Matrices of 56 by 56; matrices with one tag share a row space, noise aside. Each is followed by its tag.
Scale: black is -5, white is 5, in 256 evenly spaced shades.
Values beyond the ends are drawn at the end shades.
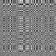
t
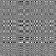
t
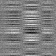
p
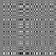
t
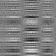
p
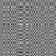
t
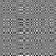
t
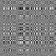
t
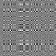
t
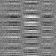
p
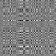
t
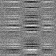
p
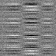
p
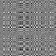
t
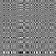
t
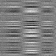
p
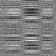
p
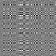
t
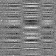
p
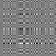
t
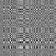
t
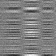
p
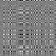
t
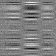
p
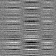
p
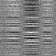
p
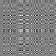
t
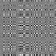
t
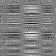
p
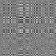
t
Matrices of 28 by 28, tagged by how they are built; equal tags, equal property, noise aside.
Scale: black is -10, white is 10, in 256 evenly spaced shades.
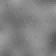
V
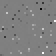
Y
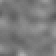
V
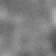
V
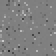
Y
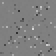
Y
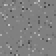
Y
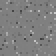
Y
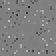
Y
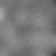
V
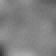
V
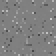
Y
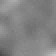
V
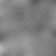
V
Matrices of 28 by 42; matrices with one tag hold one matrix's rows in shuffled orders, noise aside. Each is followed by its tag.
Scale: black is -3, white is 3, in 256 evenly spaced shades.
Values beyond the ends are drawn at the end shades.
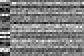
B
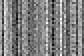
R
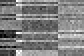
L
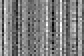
R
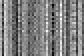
R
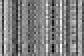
R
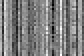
R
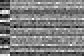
B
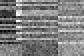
L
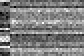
B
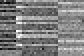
L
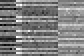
L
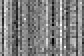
R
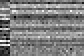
B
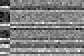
B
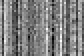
R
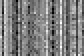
R
